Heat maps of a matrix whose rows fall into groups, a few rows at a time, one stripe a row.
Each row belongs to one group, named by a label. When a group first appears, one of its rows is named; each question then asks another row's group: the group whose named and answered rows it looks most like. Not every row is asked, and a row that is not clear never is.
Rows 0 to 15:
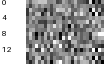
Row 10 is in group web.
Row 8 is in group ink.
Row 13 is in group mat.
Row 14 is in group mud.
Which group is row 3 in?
mud
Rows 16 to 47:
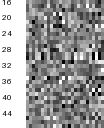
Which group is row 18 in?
mat
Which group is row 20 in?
ink
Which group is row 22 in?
ink
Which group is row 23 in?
web
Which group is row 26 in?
mat
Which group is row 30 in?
mud
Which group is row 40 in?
ink
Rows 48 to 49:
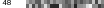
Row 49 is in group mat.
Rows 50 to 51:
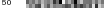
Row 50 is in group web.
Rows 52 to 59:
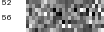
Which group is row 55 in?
ink
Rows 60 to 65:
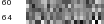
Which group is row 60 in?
web
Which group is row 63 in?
mud
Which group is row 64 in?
mud
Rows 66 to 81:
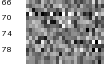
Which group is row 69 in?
ink
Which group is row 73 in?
web
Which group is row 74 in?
ink
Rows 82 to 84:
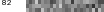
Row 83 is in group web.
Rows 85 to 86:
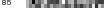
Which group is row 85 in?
mat
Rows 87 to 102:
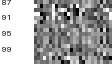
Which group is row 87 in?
mud
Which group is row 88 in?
mat
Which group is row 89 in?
web
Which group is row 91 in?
ink
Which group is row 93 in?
web
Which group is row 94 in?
mud
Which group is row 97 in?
mud
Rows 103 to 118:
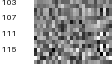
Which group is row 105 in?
mud
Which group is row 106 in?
mud
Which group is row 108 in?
mat
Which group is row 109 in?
mat
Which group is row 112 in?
mat
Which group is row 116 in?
mud
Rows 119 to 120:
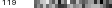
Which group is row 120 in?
mat
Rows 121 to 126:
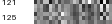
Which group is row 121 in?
mud
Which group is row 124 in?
web
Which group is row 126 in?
web
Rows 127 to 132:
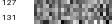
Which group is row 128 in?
mud
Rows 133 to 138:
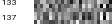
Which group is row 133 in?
mat
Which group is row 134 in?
mud
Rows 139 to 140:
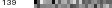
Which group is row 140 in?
web
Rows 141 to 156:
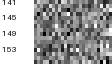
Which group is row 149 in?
ink
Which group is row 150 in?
web
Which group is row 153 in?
ink
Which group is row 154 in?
ink
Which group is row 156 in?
mud
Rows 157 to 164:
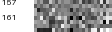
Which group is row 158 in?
mud
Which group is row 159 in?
ink
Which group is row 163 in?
web
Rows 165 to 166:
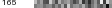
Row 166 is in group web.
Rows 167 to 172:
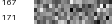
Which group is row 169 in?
mat
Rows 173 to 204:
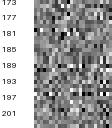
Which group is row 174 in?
web
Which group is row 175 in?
mat
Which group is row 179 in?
web
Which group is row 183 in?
web
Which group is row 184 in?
web
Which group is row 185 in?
web
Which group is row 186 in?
ink
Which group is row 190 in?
ink
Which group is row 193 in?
mud
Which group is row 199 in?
mud
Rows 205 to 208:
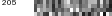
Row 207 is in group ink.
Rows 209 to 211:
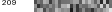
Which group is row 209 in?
mud
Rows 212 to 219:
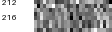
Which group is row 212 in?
mat
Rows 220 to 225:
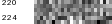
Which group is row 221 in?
ink
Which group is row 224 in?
mat
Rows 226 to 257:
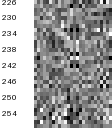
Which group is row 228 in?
mat
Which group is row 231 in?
web
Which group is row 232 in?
web
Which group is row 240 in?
mat
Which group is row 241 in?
web
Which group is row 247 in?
mud
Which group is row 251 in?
ink
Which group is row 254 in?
web
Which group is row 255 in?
ink
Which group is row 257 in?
web
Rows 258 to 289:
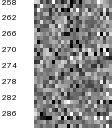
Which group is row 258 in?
mat
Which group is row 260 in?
ink
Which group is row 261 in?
mud
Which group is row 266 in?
ink
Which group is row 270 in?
mud
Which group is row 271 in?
web
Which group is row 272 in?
mat
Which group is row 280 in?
web
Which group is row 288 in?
mat
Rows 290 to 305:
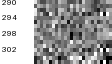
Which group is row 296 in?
mat
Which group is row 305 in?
mud
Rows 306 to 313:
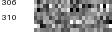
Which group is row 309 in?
mat
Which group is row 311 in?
mat
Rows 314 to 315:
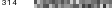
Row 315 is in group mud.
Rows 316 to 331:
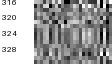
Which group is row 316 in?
ink
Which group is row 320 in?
mud
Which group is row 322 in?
web
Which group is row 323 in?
mud
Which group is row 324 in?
mud
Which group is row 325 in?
mud
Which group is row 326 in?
mud
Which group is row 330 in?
ink
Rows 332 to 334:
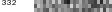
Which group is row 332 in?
ink
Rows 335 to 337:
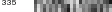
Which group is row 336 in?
ink
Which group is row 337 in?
ink
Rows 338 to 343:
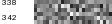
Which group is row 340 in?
mat
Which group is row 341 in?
mat
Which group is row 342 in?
mat
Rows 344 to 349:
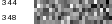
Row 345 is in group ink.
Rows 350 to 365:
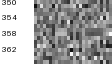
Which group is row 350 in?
ink
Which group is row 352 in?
mud
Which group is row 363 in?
ink
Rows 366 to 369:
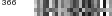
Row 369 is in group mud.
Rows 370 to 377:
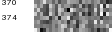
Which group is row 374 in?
web
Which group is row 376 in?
web
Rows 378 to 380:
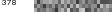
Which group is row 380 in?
web
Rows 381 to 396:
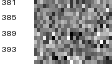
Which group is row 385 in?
mud
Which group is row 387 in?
mud
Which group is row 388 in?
web
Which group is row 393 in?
mat
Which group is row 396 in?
mat
